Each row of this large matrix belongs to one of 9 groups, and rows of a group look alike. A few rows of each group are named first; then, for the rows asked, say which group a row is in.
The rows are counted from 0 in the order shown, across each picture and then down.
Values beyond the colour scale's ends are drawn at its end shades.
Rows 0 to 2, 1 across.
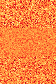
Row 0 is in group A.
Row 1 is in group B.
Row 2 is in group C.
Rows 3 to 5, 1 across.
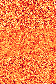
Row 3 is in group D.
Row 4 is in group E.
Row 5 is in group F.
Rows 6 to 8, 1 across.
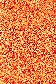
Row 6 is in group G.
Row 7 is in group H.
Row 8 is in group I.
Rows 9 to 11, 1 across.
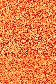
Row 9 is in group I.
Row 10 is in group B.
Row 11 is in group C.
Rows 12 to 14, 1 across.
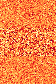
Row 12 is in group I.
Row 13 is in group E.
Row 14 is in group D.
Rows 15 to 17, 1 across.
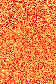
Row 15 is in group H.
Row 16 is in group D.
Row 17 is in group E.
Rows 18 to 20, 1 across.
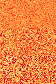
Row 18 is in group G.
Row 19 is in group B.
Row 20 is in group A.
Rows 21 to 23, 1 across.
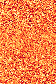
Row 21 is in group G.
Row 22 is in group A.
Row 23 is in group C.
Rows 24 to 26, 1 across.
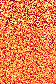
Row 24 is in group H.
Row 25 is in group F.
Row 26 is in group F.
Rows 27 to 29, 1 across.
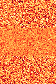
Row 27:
C
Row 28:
B
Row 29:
F
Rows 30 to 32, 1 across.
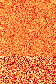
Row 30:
C
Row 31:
G
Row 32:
G
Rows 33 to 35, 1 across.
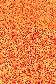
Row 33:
F
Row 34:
D
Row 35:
I
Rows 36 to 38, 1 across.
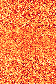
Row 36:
I
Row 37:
D
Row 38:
D
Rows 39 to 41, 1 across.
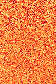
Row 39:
H
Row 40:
C
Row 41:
G
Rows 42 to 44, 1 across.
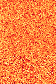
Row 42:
I
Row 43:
G
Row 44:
F
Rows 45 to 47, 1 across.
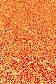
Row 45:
H
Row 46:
B
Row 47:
D
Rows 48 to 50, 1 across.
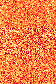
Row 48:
H
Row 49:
D
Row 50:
A
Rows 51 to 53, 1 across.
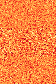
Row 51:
H
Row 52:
B
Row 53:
G
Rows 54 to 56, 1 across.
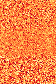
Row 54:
F
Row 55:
H
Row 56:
E
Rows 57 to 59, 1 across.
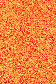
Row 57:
D
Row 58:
F
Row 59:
B
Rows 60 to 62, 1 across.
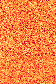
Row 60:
B
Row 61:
I
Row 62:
E
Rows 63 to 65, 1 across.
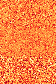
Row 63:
I
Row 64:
C
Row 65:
B
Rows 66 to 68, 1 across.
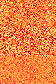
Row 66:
H
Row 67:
F
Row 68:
F
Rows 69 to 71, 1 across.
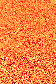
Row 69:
C
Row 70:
I
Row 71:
G
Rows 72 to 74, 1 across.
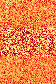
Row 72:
A
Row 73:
F
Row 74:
A
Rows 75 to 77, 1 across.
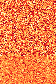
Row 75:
G
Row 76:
C
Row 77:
H
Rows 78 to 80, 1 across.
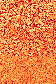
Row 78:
E
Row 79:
G
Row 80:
B
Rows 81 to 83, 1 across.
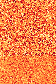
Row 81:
H
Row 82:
I
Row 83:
G
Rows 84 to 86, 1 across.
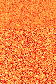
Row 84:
E
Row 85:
H
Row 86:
C
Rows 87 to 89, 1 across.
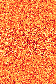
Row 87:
E
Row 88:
H
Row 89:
F
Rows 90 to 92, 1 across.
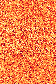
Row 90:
D
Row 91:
A
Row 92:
G
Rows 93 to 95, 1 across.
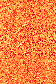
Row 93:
I
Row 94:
I
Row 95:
H
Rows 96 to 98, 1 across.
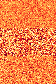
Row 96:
D
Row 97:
B
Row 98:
G
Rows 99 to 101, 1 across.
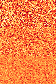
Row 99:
B
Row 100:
G
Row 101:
C
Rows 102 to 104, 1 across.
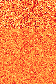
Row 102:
D
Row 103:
D
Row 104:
F
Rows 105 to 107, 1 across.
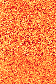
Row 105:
G
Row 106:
I
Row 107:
G
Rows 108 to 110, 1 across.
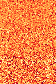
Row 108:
I
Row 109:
E
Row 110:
H
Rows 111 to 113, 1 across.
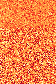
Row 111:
I
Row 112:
E
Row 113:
D
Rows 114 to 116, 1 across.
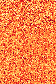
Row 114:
E
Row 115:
A
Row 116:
A
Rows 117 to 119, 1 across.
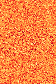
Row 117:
H
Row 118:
F
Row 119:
E
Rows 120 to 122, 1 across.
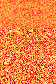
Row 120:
I
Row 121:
D
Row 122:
F
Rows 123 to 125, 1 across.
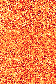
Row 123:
I
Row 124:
D
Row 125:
D
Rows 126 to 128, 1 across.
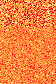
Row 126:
H
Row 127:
G
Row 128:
C
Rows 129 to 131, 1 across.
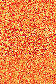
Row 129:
E
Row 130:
H
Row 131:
E
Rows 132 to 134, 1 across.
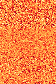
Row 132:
C
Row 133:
C
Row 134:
I
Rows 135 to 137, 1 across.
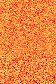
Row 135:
E
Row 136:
H
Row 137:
E
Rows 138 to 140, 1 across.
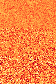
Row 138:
G
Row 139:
E
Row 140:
D
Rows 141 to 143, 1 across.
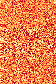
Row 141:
C
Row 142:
G
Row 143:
G
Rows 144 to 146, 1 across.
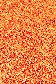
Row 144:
E
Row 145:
F
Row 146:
I
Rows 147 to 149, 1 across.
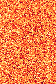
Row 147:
I
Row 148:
D
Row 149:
H
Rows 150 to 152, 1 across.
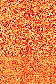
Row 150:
I
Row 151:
B
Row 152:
D
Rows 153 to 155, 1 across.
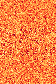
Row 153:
C
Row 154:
A
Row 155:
D
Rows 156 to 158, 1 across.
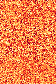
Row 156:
D
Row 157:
H
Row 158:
D
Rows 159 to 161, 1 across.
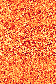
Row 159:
I
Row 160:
I
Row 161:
A
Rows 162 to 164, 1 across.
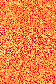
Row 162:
D
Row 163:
D
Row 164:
E
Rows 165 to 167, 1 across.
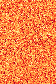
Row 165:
E
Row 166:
D
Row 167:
A
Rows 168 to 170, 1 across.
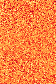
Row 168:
G
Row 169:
I
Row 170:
E
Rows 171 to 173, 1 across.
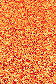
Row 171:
H
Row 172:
H
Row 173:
F
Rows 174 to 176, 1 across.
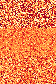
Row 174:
C
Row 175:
F
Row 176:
B
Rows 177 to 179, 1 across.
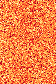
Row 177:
D
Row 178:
G
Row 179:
B
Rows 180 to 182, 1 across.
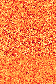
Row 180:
H
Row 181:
I
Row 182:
E
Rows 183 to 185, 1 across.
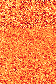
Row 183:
A
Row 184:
G
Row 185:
C
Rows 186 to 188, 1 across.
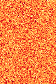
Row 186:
F
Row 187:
B
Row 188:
B
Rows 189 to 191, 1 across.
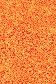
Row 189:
A
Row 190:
F
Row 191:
B
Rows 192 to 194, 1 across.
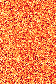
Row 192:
G
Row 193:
B
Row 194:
D
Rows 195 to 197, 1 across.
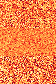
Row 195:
D
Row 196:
I
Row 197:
G
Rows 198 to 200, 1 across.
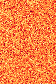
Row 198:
G
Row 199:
A
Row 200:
B
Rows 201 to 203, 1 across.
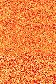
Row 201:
I
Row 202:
I
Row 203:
E
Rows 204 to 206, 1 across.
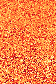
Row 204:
I
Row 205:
F
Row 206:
H
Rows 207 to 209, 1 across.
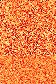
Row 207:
B
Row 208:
H
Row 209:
C
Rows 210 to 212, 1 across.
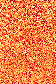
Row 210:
H
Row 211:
I
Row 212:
G
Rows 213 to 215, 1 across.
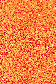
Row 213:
B
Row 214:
C
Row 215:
B
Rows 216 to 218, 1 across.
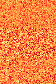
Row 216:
A
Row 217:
E
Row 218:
E
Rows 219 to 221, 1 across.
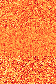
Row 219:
D
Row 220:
A
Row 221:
D
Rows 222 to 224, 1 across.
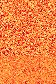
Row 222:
B
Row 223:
F
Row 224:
I
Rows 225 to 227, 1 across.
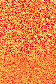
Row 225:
C
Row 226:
D
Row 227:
G
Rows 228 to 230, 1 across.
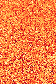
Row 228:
D
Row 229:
C
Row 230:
F
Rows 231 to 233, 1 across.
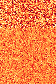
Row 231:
C
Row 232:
A
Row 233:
D
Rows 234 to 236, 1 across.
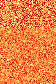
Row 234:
D
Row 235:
C
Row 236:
E
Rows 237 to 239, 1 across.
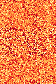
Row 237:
H
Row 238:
H
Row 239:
E
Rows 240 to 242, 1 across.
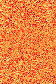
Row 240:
H
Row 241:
E
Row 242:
E
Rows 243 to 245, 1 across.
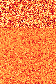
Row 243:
E
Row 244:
I
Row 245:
I
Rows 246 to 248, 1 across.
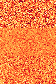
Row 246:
C
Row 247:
B
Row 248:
I
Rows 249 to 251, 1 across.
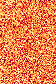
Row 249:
A
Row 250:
B
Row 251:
G
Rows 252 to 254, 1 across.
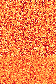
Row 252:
A
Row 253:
C
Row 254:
F
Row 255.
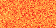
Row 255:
I
